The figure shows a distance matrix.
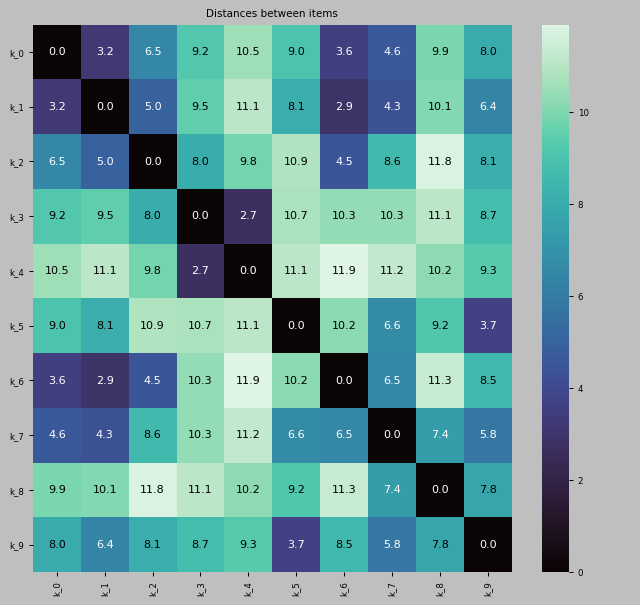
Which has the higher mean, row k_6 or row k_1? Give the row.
k_6
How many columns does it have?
10
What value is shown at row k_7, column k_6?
6.5
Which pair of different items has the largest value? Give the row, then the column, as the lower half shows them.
k_6, k_4
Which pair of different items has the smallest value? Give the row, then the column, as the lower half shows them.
k_4, k_3
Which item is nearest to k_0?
k_1
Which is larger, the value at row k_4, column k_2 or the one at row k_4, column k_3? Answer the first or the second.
the first
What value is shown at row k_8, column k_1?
10.1
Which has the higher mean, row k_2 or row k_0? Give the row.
k_2
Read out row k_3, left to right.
9.2 9.5 8.0 0.0 2.7 10.7 10.3 10.3 11.1 8.7
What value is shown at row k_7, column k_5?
6.6
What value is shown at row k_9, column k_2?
8.1
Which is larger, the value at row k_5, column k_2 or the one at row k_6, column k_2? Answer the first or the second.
the first
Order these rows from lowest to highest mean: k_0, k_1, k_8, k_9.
k_1, k_0, k_9, k_8
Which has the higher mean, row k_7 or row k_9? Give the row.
k_9
